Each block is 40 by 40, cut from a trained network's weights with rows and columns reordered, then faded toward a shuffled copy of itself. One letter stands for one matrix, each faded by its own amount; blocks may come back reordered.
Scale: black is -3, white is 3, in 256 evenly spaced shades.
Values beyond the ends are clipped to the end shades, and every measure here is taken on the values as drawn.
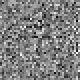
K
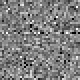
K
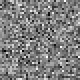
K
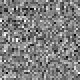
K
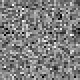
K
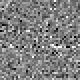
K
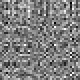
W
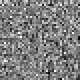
K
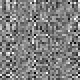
W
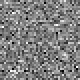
K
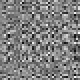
W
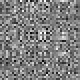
W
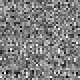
K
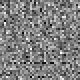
K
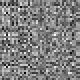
W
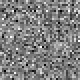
K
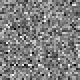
K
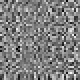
W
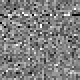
K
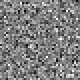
K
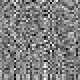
W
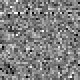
K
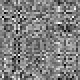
W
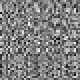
W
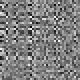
W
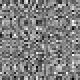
W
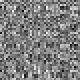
W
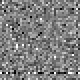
K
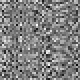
W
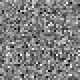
K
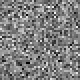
K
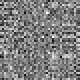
W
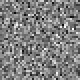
K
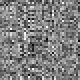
W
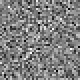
K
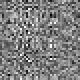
W
